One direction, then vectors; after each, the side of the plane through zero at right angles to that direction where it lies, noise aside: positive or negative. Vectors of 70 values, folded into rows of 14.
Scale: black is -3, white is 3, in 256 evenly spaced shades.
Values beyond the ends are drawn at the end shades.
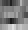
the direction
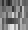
positive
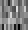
negative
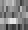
negative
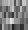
negative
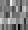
negative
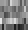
negative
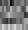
positive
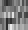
positive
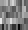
negative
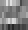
negative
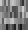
negative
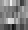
negative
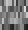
negative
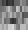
positive
